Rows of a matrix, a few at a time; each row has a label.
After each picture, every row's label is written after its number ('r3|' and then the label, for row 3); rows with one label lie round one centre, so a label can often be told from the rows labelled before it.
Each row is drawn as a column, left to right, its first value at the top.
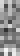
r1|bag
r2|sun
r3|bag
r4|sun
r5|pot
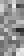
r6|bag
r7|pot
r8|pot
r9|bag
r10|sun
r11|sun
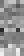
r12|sun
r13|pot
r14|pot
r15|pot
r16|sun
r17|pot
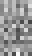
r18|pot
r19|bag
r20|pot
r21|bag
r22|sun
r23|bag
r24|pot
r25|bag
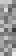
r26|pot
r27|bag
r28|pot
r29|sun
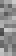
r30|sun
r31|pot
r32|pot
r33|pot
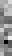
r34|pot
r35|bag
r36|bag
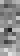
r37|pot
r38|sun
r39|sun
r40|pot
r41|pot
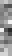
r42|pot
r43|sun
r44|sun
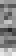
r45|sun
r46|sun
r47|sun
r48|sun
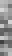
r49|bag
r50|bag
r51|sun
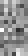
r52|pot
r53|bag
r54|pot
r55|bag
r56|sun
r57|sun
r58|pot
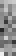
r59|sun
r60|bag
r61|pot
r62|bag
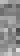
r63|pot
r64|pot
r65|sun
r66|pot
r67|sun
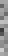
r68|sun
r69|pot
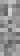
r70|pot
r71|pot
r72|bag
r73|pot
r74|pot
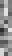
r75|sun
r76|bag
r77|pot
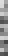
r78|bag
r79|bag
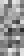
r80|bag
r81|pot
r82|sun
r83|bag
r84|bag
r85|sun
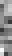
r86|sun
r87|bag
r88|bag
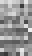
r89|bag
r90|bag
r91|bag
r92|bag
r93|bag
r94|sun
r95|bag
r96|pot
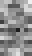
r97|bag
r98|bag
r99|sun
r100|sun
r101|sun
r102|pot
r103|bag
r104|bag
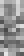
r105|bag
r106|sun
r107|pot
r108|pot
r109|bag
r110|bag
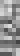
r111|bag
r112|bag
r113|bag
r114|pot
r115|sun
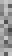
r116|pot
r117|bag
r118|sun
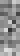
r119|pot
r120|pot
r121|sun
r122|bag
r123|pot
